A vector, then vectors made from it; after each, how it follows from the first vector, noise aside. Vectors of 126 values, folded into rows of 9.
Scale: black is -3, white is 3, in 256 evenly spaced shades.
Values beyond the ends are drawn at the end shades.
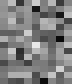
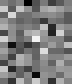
reversed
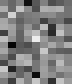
reversed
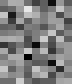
wrapped around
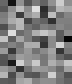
wrapped around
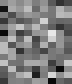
wrapped around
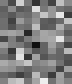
negated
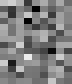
wrapped around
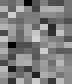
reversed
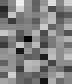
wrapped around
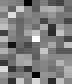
reversed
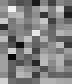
wrapped around
